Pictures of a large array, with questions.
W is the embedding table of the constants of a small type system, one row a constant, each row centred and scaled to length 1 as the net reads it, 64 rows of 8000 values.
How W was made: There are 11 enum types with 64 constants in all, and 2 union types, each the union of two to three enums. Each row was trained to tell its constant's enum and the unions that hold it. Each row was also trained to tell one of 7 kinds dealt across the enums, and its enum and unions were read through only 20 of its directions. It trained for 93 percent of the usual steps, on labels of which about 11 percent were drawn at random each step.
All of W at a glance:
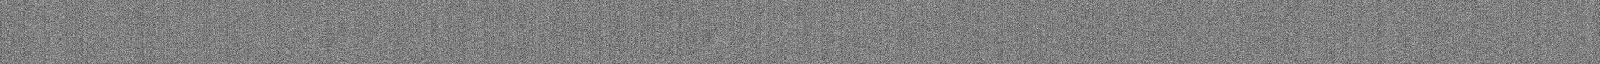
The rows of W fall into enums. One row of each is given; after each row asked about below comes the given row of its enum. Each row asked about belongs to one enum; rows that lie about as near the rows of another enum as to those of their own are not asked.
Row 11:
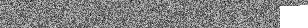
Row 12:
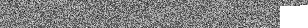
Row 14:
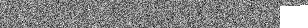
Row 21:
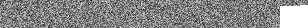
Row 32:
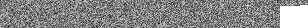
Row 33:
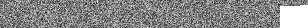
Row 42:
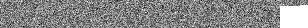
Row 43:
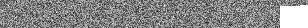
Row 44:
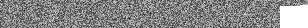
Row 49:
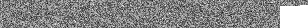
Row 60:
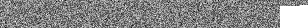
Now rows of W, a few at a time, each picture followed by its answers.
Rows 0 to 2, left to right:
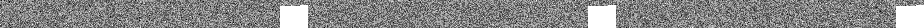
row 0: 32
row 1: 44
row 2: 42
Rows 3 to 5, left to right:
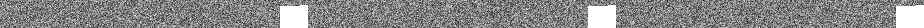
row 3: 32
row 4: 14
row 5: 43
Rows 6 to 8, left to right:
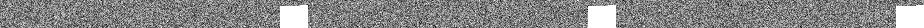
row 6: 33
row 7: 12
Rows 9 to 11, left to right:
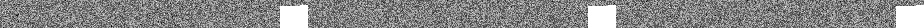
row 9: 44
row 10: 33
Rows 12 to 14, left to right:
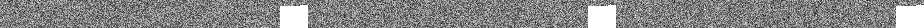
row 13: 43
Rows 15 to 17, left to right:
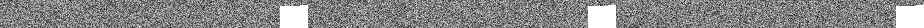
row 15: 12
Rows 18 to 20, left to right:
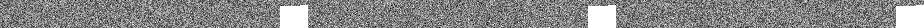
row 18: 12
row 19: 43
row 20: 49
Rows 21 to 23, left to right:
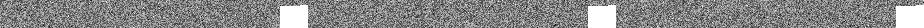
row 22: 32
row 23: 60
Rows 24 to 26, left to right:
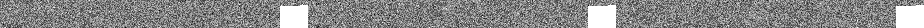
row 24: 49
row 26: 44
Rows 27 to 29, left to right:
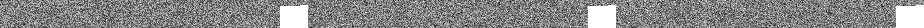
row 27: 12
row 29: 60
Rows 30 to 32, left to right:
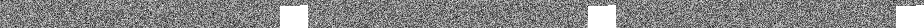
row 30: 60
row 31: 14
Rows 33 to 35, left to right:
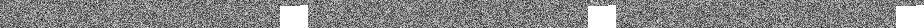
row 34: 14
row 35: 49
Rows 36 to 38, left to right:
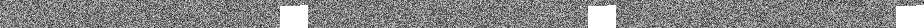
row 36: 21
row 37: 43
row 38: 11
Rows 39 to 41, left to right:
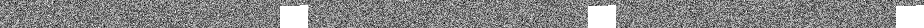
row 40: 21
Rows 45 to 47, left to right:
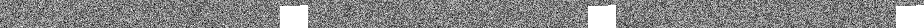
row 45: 14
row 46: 44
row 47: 33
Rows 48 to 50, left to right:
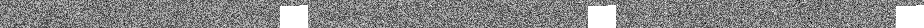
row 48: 12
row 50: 14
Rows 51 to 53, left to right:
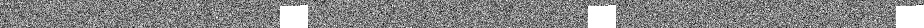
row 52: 14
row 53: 12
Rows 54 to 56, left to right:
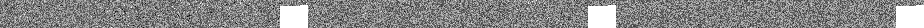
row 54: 43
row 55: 44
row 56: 49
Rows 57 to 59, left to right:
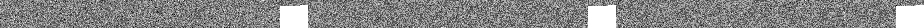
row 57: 44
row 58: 49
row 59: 42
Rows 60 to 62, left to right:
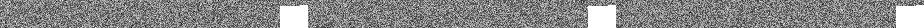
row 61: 32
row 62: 43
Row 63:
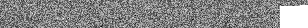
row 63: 33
